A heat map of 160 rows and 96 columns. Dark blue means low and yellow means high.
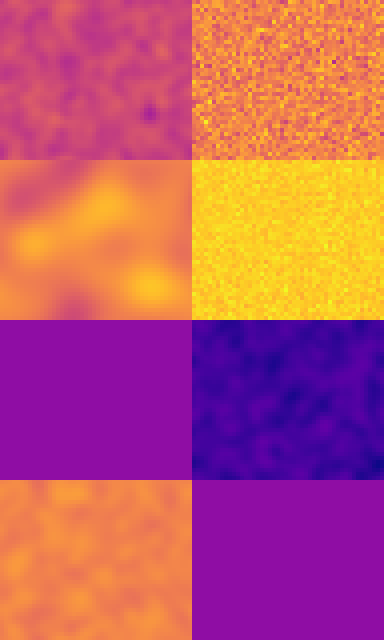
It is made of 4 by 2 panels. Panel 1,1: middling, blotchy, faint in contrast. Panel 1,2: high, fine-grained. Panel 2,1: high, smooth. Panel 2,2: very high, fine-grained, faint in contrast. Panel 3,1: low, flat. Panel 3,2: very low, blotchy, faint in contrast. Panel 4,1: high, blotchy, faint in contrast. Panel 4,2: low, flat.
